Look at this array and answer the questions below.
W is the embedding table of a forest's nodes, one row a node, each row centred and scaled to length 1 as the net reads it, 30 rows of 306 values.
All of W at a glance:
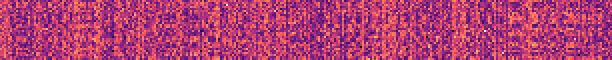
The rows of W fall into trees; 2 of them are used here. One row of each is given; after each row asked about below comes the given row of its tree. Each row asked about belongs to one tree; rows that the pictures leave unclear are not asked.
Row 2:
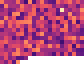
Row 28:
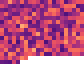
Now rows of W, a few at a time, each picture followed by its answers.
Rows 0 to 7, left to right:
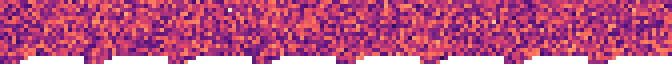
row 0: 28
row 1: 2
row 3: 2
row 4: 28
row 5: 2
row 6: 28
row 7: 28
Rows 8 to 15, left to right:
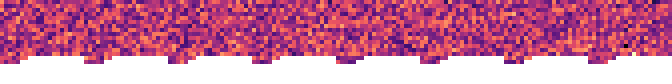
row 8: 28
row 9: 28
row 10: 28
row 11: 28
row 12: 2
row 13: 2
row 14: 28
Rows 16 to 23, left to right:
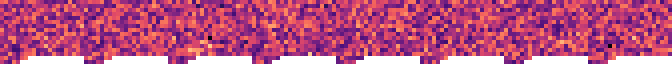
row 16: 28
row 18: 2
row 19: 2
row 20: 2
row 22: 28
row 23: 28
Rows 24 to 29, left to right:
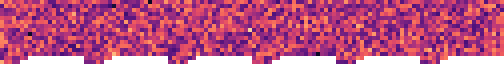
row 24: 2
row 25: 28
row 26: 2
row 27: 2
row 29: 28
